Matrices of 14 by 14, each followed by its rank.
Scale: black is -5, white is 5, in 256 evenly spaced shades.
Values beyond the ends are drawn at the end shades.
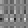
one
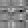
two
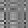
one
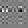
one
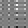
one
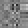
two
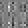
two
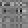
two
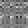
two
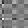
one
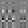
one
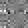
two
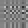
one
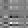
one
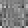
two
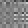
two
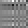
one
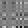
one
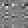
two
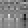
two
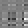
one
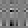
one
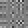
two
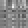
two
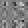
two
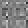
two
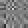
two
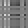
one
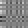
one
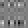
one
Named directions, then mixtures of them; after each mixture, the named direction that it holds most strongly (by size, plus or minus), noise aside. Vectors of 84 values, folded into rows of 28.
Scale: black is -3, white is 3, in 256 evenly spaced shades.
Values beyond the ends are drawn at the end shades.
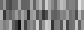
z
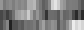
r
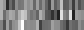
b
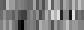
b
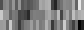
r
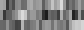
r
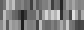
b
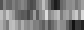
r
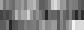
r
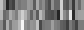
b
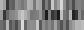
b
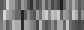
z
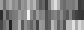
r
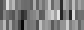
b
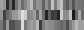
b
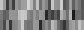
b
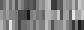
r
